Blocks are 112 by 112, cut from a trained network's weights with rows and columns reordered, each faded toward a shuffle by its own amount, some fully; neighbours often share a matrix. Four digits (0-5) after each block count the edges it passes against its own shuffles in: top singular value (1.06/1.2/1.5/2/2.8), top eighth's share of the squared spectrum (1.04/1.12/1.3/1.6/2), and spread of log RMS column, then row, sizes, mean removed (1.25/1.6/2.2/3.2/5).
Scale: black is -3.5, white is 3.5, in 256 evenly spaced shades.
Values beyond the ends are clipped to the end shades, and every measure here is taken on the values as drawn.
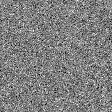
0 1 0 0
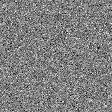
0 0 0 0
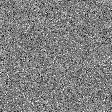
0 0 0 0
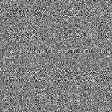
4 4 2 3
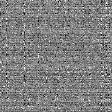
4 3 3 1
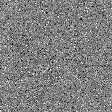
0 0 0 0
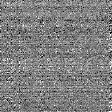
4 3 3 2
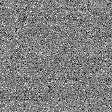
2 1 1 0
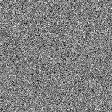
3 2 0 1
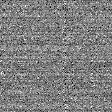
3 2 2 0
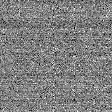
3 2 2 0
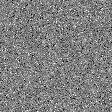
0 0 0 0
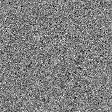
2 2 0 1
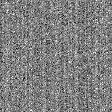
3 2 0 2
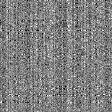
4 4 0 3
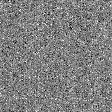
1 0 0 0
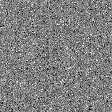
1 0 0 0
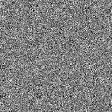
3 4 2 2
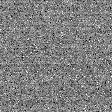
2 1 1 0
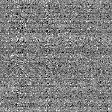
3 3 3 1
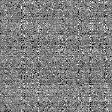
3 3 3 0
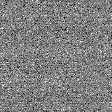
2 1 1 0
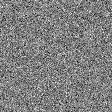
1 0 0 0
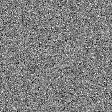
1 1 0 0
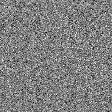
2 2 0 1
